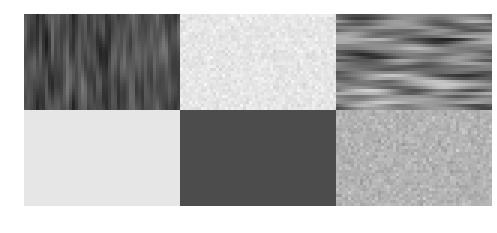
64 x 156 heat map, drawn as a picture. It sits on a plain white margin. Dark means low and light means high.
It is made of 2 by 3 panels. Panel 1,1: low, streaked downward. Panel 1,2: very high, fine-grained, faint in contrast. Panel 1,3: middling, streaked across, strong in contrast. Panel 2,1: very high, flat. Panel 2,2: low, flat. Panel 2,3: high, fine-grained, faint in contrast.
